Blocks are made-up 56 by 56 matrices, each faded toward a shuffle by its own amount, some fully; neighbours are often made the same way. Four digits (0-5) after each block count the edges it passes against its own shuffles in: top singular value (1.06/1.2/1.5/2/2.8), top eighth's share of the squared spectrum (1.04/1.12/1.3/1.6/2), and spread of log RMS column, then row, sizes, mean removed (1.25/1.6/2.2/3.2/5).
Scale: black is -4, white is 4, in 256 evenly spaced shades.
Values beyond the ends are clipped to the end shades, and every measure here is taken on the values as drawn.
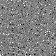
2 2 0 0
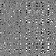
4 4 3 2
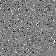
1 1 0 0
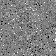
2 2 0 0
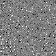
3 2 1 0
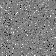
0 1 0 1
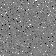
0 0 0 0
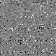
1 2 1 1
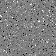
1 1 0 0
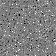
0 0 0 0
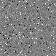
1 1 0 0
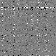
3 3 2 2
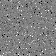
0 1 0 0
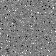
0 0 0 0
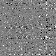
2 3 2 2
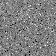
0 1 0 0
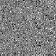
3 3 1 1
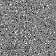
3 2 1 0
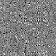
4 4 2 2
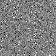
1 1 2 0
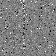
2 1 1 0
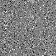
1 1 2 0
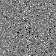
1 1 1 0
